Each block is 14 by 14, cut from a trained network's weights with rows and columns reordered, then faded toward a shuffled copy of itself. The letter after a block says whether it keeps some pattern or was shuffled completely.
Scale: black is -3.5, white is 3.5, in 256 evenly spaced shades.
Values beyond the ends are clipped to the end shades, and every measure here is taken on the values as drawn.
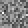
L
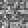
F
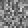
F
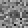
F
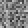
L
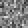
L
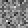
L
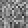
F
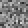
L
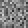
F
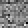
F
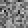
L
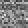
F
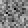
L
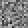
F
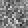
L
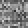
F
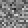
L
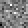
L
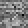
F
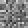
F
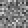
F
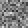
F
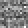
F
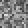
F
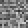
F
